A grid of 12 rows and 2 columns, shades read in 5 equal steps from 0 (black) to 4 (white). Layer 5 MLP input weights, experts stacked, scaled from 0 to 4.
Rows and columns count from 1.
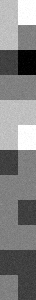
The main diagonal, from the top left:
3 2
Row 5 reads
3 3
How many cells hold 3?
5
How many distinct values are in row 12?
2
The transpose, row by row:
3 3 1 2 3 3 1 2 2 2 1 2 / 4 2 0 2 3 4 2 2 1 2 1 1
